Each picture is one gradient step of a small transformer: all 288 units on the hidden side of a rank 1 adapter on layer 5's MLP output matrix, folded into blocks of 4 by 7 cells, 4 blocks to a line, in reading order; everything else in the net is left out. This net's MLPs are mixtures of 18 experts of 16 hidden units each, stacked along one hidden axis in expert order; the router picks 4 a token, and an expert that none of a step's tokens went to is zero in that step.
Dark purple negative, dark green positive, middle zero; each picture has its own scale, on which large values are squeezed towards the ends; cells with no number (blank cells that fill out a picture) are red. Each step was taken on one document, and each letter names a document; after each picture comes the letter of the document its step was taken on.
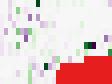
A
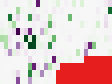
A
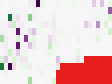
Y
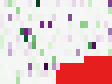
A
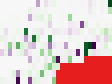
A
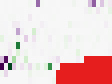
Y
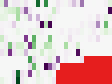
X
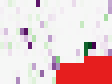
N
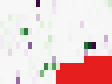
N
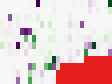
A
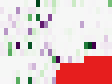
N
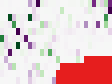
Y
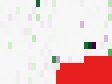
N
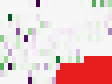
Y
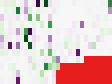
X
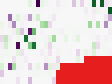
Y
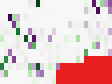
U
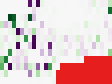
U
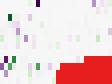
U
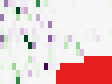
X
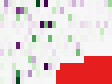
X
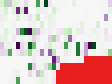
X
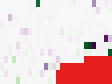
A
